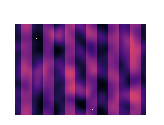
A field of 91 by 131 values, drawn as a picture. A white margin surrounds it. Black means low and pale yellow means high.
Upright stripes repeat 6 times across the table. Overall the values sit about 30% of the way up the scale. Two lone cells stand out, each far higher than its neighbours.
